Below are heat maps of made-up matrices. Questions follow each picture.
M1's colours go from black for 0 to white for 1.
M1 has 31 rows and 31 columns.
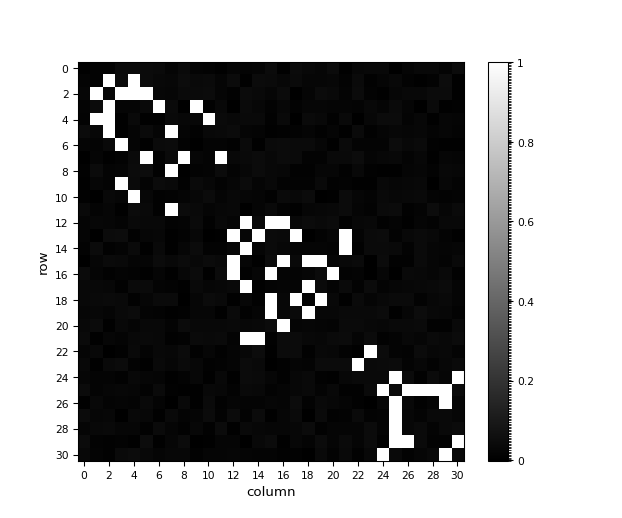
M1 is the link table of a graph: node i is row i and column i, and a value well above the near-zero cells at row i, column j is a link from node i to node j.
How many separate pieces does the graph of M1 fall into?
5
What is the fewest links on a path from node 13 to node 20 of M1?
3
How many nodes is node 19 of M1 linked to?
2
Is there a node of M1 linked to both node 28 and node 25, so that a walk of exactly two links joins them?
no
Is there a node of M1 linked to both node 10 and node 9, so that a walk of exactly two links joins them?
no
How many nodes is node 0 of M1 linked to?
0
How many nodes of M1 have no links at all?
1
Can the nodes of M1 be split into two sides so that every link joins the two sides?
no
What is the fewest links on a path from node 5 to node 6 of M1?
3
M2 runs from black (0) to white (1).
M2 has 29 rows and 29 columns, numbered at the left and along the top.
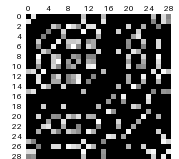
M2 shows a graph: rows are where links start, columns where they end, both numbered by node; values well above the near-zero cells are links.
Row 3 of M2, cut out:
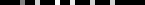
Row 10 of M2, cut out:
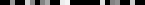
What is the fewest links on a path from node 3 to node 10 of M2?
2
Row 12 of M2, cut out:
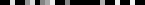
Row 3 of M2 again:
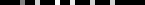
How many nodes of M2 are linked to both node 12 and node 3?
0
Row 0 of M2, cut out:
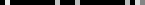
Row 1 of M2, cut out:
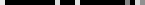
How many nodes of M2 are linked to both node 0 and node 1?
5
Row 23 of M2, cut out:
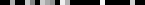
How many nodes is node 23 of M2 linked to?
10
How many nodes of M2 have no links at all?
0
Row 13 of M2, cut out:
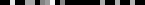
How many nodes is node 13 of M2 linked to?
10
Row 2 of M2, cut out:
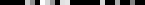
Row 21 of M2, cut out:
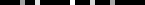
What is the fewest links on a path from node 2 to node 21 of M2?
3
